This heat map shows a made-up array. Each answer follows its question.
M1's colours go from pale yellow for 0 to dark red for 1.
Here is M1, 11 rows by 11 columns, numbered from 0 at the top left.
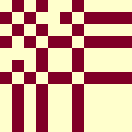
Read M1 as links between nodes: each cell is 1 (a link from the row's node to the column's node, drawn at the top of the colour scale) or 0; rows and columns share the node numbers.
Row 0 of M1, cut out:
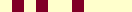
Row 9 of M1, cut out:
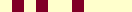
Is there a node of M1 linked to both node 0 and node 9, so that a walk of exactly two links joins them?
yes
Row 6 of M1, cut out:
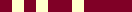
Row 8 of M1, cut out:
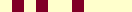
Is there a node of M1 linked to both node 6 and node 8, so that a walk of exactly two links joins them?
no
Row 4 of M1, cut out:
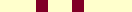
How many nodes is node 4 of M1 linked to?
2
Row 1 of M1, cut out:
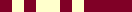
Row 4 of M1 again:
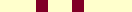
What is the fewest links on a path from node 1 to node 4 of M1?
3
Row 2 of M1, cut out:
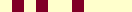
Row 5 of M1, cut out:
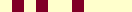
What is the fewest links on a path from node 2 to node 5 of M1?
2
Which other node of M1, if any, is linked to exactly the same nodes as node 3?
node 6
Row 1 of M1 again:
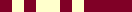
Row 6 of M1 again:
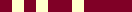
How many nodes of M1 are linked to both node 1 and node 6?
7
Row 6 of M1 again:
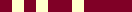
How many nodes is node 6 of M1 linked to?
8
